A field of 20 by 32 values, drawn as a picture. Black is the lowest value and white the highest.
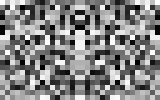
It is mirror symmetric from left to right. No overall slope runs across the table. No row or column stands out. On average the colour sits 50% of the way up the scale.
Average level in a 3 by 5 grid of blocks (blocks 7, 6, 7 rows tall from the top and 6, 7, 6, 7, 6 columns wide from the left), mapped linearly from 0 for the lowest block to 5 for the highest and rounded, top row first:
3 1 1 1 3
2 0 5 0 2
2 2 1 2 2
